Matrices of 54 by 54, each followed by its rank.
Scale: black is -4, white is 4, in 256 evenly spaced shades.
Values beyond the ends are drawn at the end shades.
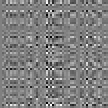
two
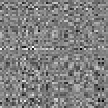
five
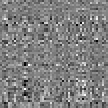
five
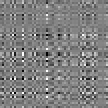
two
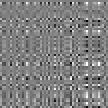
two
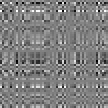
two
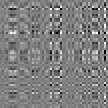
two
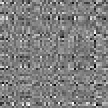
five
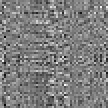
five
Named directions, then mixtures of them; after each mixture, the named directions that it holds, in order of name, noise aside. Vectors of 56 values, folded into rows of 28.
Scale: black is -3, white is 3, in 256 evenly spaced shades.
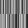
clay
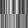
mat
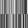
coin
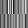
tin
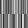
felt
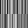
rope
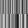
clay, felt, tin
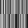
clay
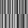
felt, rope, tin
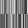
coin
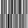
clay, felt, rope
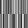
felt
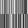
coin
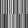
coin, rope, tin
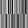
tin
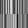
felt, mat, rope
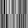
clay, coin, mat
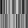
mat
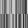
coin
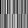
rope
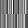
clay, tin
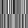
felt, tin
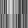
coin, mat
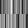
clay, mat, rope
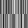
felt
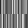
clay, felt, tin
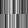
mat, rope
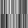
clay, coin, mat
